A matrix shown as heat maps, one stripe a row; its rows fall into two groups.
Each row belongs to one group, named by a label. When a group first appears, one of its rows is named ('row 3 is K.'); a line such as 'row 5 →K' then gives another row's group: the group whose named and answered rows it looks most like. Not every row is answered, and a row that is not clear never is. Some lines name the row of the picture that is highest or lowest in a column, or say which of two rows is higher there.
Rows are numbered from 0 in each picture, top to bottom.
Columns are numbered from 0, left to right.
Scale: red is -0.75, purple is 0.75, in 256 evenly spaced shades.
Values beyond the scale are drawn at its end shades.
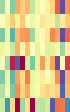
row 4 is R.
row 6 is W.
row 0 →W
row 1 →R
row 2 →W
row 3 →W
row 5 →W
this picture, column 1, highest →7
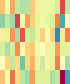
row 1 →W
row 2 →R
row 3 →W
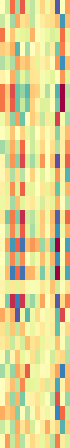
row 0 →R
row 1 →W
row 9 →R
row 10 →R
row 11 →R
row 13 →R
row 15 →R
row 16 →R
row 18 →R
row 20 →R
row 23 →R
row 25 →W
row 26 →W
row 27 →R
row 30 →W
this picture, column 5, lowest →26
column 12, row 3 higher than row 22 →Yes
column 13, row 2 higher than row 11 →Yes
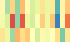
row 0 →R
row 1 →R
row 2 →W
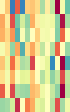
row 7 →W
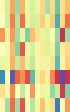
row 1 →R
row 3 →R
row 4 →R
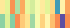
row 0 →R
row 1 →W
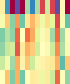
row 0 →R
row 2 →W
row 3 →W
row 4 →W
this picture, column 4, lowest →0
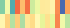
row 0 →W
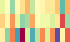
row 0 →W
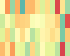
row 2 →W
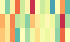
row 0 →W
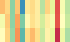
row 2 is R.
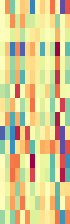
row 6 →W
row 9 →W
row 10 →W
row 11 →W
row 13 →R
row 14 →R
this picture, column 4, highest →3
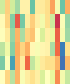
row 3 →W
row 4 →W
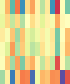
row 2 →R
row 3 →R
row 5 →W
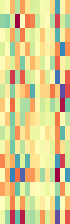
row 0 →R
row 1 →W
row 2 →R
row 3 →W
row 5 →R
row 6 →W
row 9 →W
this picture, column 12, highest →6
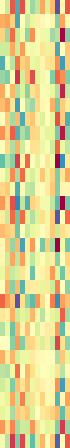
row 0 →R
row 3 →R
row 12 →R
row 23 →W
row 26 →W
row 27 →W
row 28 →R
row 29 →W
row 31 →R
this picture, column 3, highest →21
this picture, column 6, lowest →5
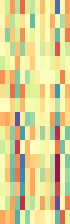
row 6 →R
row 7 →R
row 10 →W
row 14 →R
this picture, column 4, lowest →14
